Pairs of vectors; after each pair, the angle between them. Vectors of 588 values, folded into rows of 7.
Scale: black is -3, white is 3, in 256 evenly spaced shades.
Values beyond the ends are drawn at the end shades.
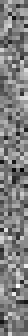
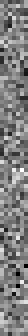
nearly opposite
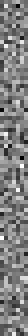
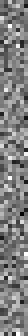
partly opposed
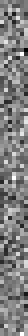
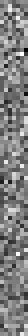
nearly parallel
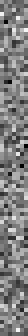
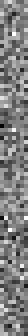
partly aligned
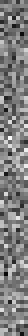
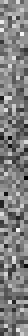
nearly opposite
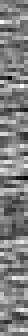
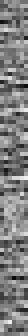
nearly opposite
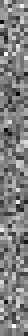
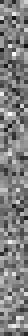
partly aligned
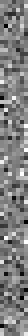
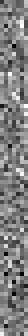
partly aligned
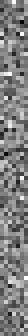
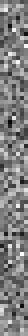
partly opposed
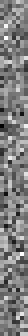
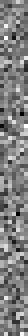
nearly parallel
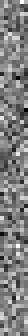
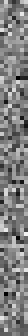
partly aligned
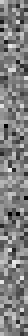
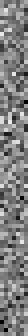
orthogonal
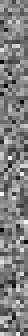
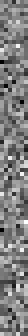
nearly parallel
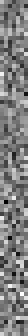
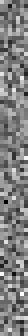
nearly parallel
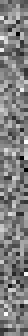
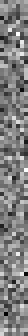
nearly opposite
